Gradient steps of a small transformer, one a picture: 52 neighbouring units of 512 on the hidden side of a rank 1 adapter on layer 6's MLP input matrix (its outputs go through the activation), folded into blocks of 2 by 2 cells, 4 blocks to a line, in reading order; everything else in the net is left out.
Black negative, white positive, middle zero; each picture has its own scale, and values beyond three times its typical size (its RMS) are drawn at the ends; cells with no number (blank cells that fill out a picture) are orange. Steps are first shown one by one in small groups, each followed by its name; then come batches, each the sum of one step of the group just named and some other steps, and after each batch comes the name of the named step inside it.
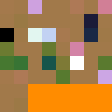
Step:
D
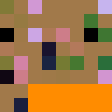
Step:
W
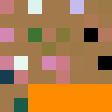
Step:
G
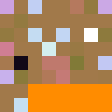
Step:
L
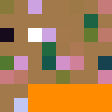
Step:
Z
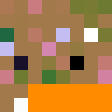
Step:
L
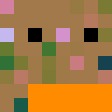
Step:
G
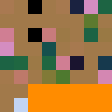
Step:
Z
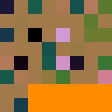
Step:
W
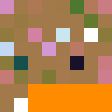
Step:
L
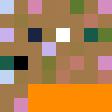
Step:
L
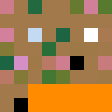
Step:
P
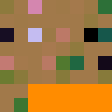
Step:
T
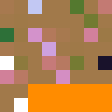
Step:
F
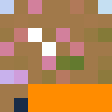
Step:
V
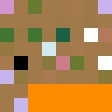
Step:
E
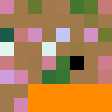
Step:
V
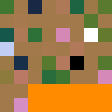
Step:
V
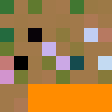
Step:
E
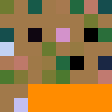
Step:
T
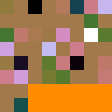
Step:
V
